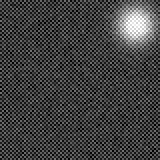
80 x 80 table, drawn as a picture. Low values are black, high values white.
Ninth with the highest average: top right. Odd rows or columns: none. Bumps: one, in the top right.
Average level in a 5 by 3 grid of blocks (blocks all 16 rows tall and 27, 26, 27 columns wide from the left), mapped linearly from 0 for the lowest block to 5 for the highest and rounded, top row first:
0 0 5
0 0 2
0 0 0
0 0 0
0 0 0
